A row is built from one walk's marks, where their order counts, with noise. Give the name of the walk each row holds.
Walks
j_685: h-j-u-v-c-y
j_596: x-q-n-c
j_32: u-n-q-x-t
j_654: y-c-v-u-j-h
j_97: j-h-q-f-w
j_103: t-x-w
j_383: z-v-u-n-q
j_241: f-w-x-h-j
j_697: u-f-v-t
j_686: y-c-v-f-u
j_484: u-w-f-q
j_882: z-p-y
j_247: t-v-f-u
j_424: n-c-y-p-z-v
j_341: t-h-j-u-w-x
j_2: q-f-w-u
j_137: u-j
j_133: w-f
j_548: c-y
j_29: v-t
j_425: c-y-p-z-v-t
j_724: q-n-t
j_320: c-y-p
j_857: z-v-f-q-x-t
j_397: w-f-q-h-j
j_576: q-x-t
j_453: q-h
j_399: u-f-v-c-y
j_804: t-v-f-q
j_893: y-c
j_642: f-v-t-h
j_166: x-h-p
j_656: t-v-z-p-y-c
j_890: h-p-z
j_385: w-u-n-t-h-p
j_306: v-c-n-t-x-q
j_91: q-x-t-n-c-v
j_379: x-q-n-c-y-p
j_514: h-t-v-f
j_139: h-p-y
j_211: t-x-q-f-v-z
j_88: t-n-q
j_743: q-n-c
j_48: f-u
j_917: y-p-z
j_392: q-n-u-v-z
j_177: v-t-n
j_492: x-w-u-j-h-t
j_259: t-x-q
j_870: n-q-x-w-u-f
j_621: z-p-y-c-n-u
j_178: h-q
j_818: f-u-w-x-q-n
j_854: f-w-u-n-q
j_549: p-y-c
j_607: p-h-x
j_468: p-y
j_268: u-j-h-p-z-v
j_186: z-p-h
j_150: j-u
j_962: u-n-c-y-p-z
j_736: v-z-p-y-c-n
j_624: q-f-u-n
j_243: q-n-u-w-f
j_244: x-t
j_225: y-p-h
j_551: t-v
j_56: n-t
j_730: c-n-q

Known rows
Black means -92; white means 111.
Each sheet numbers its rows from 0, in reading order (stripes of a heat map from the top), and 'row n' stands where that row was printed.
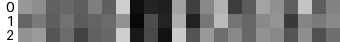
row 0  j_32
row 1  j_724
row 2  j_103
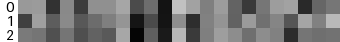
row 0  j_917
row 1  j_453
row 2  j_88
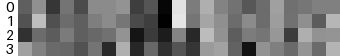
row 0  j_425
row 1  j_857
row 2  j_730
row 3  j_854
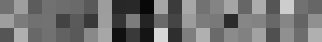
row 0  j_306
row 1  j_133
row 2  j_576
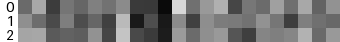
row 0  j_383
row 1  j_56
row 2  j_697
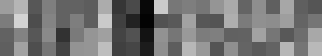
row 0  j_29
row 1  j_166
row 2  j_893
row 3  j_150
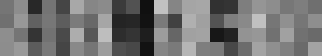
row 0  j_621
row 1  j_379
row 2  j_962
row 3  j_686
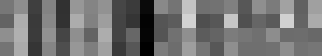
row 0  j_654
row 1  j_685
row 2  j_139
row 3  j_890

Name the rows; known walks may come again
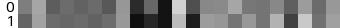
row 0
j_804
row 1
j_91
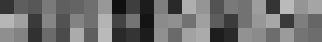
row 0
j_730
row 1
j_468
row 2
j_962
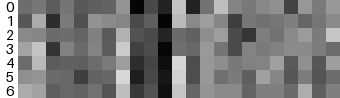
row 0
j_724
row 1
j_186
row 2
j_48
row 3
j_607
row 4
j_211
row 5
j_103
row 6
j_247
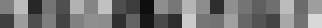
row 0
j_268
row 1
j_97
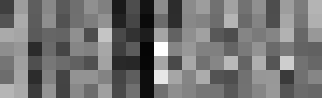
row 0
j_453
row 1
j_178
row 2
j_697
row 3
j_656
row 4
j_306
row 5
j_882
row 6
j_225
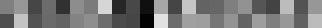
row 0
j_341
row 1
j_857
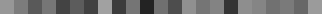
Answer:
j_133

